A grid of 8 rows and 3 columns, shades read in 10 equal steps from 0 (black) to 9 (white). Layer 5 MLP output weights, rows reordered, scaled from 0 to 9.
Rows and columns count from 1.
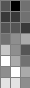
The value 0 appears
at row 1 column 2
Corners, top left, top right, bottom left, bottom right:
3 4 8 5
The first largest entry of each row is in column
3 3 1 3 1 1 2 1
